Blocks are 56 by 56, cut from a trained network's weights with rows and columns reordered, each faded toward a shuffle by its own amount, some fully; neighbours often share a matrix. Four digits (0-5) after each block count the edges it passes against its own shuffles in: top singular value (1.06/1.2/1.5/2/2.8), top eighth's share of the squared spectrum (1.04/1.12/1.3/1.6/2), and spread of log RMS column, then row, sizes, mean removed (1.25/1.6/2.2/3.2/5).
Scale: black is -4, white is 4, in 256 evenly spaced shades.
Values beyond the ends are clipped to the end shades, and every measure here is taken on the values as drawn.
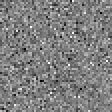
0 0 0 0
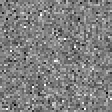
1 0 0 0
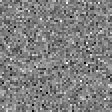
0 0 0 0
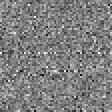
2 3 0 2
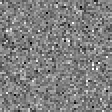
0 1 0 0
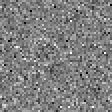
0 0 0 0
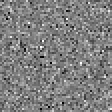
0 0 0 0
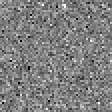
1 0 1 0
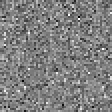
1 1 1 0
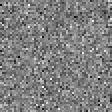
0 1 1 0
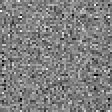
2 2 2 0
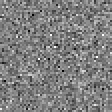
1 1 0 0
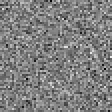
2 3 1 0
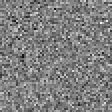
2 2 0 0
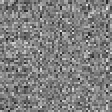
4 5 3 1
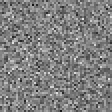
2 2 0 0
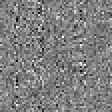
3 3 3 1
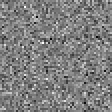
3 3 1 0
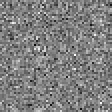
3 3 1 1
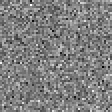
1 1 0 0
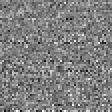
2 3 0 3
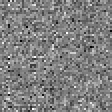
2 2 2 0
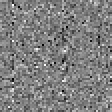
2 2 2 0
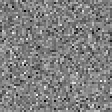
1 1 0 0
